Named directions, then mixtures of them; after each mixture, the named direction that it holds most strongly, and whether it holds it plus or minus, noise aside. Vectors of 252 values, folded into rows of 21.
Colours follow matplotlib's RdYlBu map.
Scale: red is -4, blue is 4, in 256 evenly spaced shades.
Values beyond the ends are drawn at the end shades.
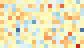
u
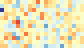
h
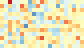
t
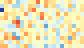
h, plus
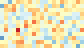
u, minus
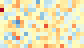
h, minus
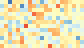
t, minus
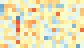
u, minus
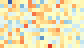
t, minus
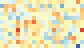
u, minus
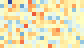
t, minus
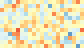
u, minus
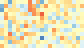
t, minus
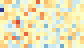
h, plus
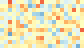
t, plus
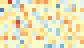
h, plus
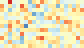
t, plus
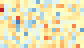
h, minus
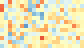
t, plus
